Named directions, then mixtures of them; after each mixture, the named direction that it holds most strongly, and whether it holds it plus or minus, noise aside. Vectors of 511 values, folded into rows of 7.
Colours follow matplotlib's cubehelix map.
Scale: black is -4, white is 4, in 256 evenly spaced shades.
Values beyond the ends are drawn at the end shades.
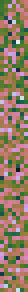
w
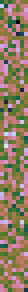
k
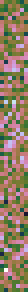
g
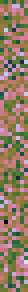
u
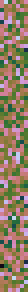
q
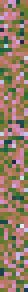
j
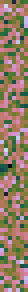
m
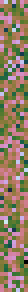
u, minus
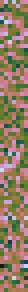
q, plus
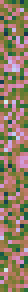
g, plus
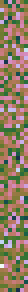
q, minus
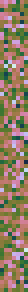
u, minus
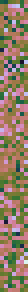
u, plus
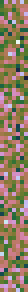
w, plus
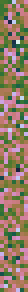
w, plus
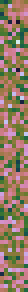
w, plus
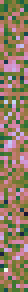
g, plus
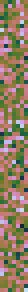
j, minus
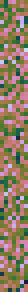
q, minus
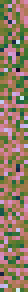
w, plus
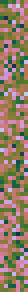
u, plus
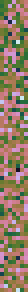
w, plus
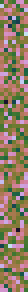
k, plus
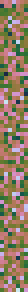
w, plus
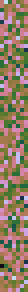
q, plus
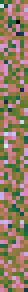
k, plus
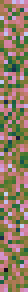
g, minus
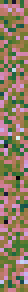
u, plus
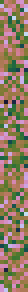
g, minus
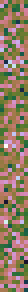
u, minus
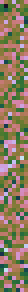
m, minus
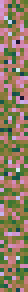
w, minus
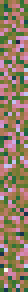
g, plus
